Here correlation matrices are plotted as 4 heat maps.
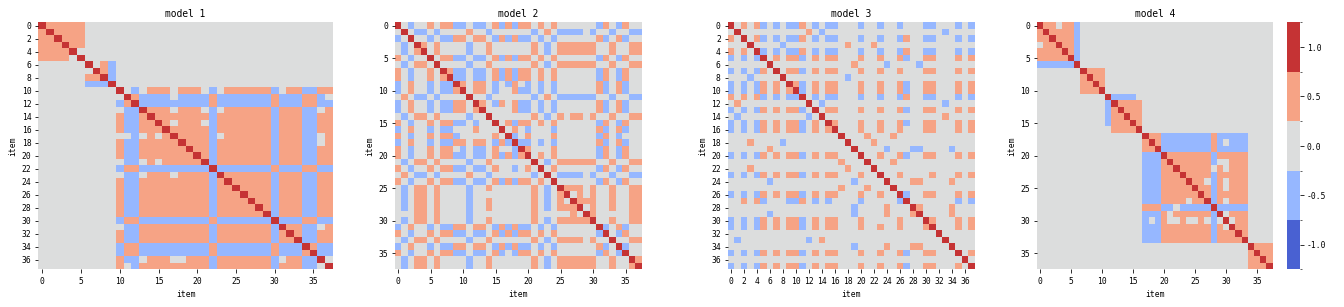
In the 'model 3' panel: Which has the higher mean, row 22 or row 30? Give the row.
30
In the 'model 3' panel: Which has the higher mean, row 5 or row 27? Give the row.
5
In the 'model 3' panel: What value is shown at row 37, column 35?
0.5
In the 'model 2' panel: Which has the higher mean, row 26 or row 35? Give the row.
26
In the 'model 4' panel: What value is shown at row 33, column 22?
0.5
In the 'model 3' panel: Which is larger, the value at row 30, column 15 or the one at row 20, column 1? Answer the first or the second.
the first
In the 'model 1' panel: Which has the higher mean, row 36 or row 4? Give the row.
36
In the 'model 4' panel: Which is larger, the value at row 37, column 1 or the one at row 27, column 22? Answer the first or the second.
the second
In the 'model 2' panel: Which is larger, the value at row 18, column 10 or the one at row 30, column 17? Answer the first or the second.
the first
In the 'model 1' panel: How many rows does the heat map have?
38
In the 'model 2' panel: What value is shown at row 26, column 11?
-0.5
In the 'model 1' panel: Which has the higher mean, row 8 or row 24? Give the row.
24
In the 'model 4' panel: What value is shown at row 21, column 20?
0.5
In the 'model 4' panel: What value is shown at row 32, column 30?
0.5
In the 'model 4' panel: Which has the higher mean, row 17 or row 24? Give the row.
24
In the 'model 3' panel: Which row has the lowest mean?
0
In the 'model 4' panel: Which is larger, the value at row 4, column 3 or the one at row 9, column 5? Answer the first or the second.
the first
